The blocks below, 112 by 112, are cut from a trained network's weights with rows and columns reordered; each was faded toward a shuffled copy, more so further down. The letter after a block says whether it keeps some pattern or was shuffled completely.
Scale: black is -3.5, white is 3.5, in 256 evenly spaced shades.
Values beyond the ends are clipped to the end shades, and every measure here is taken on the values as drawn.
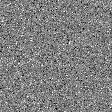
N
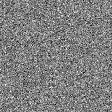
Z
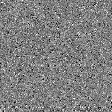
Z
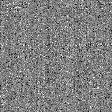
Z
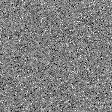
N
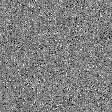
N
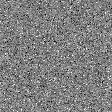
N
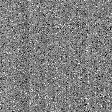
Z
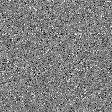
Z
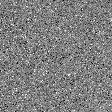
N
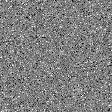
Z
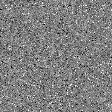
Z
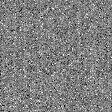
Z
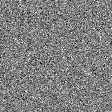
Z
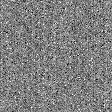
Z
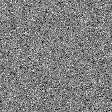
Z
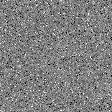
N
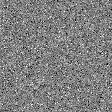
Z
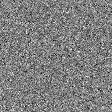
Z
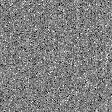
Z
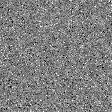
Z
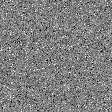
N
